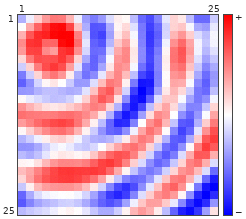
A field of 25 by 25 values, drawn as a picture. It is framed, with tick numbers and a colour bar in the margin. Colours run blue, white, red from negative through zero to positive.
Ninth with the highest average: top left. Mirror symmetry: none. Odd rows or columns: none. Rings: centred on the top left.
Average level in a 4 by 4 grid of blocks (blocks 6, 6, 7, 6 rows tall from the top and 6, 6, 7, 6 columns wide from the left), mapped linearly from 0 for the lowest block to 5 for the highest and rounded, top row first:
5 1 1 2 | 2 2 0 1 | 3 2 2 2 | 2 2 1 0
